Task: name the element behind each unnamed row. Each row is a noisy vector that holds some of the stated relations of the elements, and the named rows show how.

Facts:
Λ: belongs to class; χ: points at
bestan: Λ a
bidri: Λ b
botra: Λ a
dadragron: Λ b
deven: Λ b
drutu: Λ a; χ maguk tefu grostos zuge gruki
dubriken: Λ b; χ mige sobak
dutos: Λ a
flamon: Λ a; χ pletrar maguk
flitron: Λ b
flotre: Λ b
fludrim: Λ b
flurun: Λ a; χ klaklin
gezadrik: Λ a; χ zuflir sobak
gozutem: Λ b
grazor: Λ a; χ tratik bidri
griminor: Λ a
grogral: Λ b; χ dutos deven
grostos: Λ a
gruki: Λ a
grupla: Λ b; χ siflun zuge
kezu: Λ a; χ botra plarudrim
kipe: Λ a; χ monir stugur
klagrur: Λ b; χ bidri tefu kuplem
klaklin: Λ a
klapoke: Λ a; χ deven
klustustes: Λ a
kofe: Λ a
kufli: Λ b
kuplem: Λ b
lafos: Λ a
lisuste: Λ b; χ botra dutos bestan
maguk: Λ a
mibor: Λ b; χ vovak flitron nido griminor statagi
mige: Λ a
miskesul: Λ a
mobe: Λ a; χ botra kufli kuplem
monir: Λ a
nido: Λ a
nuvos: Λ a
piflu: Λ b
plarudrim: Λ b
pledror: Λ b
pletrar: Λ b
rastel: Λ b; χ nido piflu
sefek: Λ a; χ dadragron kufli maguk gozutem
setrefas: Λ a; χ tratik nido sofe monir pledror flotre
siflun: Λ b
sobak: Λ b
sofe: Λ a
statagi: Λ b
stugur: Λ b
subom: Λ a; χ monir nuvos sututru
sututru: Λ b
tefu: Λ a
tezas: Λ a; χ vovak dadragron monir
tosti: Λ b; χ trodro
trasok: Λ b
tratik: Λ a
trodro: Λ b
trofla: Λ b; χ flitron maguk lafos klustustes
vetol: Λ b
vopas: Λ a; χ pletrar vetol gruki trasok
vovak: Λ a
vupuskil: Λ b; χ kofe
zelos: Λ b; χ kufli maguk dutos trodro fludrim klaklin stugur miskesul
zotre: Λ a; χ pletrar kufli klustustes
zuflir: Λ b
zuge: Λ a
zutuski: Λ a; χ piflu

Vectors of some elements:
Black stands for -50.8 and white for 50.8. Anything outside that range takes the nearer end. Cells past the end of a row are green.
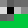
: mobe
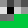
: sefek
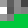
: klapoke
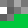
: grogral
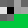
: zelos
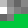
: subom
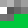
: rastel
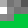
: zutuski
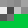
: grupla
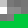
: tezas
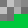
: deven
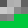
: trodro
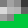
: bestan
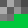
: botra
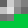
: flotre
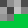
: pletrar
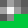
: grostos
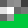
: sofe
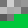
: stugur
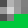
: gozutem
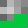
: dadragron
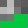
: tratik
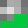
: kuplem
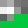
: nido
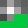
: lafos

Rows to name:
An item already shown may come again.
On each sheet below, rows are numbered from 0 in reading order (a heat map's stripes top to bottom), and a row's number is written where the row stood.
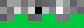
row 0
kufli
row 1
mobe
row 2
setrefas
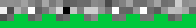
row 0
grupla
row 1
grogral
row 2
mobe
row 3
dutos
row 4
dubriken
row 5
dubriken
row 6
stugur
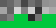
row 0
maguk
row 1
trofla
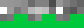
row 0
mibor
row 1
klustustes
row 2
kipe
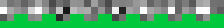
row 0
gezadrik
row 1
griminor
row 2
trofla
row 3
botra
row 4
lisuste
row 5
gezadrik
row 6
flurun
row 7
monir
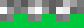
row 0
grazor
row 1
vovak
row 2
piflu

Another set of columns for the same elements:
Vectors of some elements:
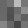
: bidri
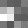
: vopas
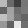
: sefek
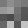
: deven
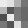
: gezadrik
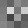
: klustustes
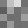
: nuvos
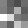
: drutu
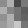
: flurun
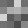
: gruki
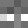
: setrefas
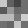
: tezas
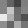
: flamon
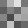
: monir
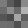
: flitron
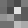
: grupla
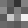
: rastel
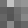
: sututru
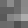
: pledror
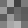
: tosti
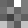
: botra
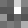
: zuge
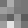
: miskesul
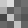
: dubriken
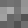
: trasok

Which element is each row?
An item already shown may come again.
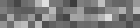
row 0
lisuste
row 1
monir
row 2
statagi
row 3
sofe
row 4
pletrar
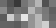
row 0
rastel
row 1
flurun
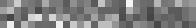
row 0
dutos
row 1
grazor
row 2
mobe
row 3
kezu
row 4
tefu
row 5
bidri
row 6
sututru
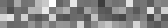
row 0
grazor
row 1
kofe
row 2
bestan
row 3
grogral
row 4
bestan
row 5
klustustes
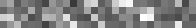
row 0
kipe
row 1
piflu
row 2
zelos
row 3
dubriken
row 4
mige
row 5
vopas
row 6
stugur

